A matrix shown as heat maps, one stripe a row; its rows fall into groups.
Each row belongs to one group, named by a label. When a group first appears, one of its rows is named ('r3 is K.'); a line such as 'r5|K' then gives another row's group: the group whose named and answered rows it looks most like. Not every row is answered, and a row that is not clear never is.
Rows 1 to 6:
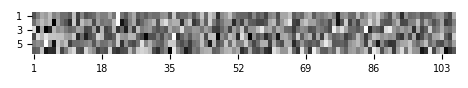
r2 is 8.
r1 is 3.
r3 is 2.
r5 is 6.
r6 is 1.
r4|3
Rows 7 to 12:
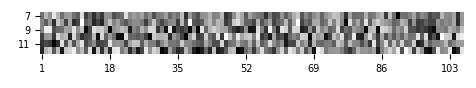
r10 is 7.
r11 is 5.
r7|3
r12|1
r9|1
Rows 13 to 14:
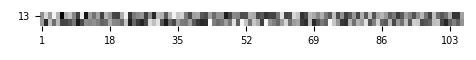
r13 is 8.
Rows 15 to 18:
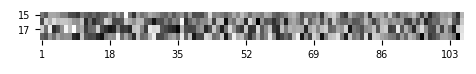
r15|3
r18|3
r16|3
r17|1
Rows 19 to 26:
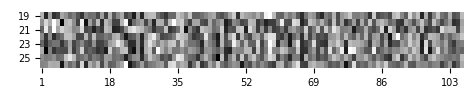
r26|8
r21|3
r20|8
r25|6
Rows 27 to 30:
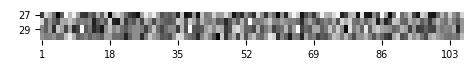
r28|2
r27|1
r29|3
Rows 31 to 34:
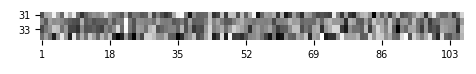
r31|6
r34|7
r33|3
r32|3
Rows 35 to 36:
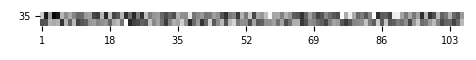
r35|2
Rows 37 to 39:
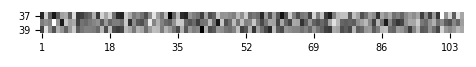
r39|7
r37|7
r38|6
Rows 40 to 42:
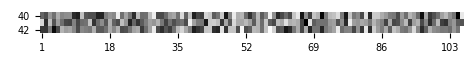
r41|2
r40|3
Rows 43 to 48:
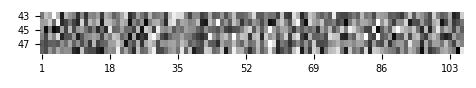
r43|8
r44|8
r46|6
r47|5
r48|3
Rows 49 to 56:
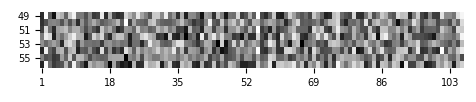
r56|1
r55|5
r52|1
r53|6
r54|7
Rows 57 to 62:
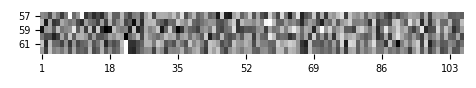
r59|1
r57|5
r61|2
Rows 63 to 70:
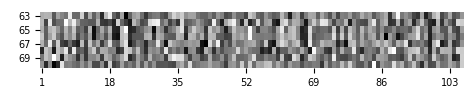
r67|8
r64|1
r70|2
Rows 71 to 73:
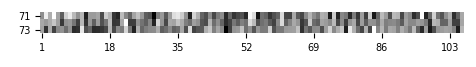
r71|8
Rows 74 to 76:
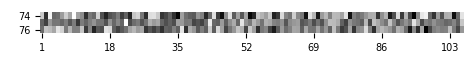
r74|1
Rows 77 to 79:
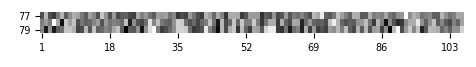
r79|6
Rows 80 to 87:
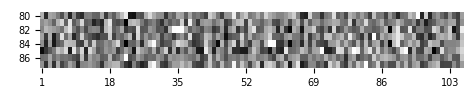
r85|7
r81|3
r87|6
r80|2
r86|8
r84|6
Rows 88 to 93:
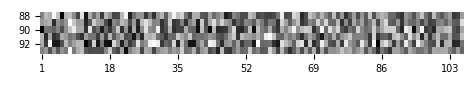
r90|1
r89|1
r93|5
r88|8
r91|2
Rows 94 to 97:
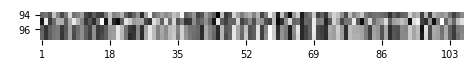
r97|5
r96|5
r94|5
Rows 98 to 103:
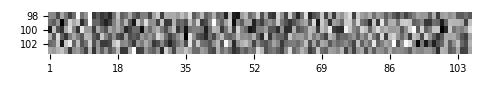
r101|1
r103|8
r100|7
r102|3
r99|3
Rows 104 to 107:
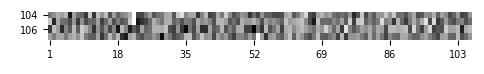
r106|1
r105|2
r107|2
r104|8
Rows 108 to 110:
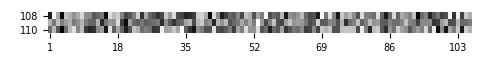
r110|7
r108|7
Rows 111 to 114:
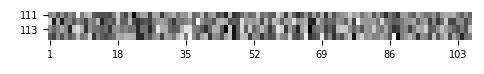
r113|6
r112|2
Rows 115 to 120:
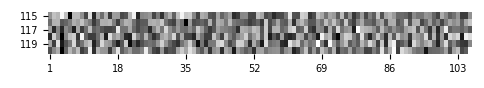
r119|1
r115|8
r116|1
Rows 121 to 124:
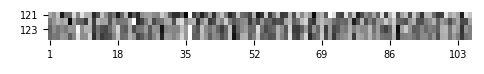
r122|8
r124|5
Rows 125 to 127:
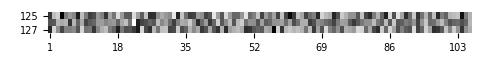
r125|7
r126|6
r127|1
